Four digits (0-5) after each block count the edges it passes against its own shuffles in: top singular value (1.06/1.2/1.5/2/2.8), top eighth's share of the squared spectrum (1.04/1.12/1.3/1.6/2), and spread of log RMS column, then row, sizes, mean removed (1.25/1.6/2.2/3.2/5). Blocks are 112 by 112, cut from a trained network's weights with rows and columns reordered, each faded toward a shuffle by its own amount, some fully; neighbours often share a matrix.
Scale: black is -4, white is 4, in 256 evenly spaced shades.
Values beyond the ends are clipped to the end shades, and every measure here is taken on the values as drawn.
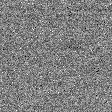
1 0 0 0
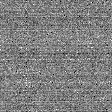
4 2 1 1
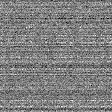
5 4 2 3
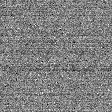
3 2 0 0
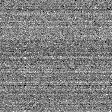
4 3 1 2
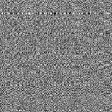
5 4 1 3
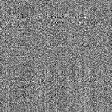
4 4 1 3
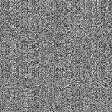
4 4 1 2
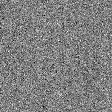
2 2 0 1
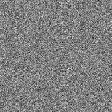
4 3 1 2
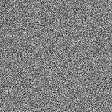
4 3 0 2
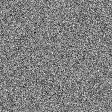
0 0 0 0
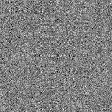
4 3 1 1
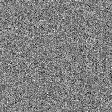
2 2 0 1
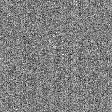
3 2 0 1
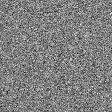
2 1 0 1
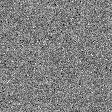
0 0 0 0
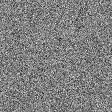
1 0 0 0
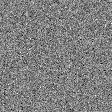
0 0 0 0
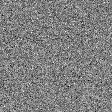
0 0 0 0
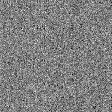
3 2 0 1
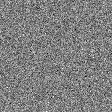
0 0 0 0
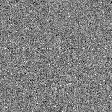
2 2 0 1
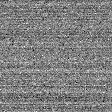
4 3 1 2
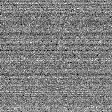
4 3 1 2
